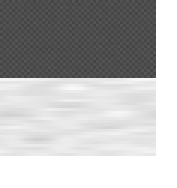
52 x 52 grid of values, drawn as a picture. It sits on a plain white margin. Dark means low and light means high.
It is made of 2 by 1 panels. Panel 1,1: low, checkered, faint in contrast. Panel 2,1: very high, streaked across, faint in contrast.
